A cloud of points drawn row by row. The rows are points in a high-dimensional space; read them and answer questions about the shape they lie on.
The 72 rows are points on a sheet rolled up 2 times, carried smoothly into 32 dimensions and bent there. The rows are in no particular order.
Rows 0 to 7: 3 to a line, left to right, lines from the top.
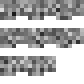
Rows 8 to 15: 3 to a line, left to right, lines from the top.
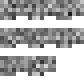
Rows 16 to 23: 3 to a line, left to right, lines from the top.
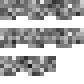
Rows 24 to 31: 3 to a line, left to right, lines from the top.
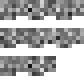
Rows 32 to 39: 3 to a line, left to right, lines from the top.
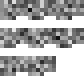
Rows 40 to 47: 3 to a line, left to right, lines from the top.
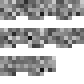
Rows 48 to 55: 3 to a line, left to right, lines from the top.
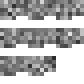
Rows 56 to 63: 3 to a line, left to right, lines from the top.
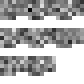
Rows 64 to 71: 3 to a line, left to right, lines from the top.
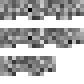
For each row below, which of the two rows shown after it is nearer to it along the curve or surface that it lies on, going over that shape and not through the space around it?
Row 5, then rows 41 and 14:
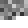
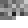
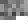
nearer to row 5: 41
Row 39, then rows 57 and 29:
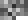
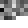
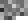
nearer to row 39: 57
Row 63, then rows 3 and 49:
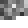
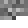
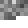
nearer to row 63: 49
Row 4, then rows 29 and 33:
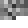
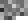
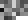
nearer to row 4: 33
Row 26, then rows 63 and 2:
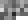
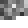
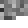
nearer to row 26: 63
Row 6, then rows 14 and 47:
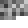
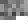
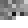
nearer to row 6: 47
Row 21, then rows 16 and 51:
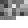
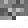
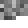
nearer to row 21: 51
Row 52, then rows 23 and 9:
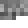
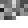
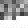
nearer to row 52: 9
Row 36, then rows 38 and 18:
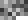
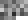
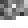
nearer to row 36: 38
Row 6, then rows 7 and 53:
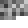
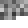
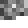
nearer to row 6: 7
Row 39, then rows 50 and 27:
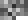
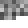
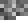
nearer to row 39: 50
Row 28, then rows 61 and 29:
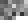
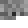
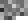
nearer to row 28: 29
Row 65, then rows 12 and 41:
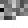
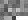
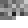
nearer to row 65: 41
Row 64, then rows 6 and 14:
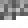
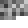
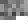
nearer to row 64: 6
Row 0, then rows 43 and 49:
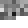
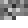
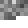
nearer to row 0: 43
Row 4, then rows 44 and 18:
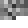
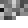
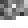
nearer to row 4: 44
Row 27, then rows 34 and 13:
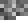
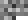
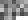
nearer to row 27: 13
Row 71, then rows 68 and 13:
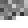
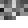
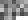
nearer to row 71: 13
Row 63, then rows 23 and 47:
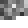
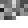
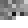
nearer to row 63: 47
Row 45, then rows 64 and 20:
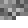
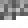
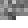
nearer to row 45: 20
